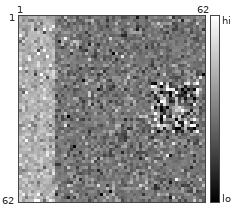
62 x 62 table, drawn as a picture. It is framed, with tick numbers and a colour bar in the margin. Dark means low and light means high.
Average level on the scale: 50%. Stripes: none. Seam: vertical, 20% of the way across, the left part higher. Odd patch: rougher, in the middle right.
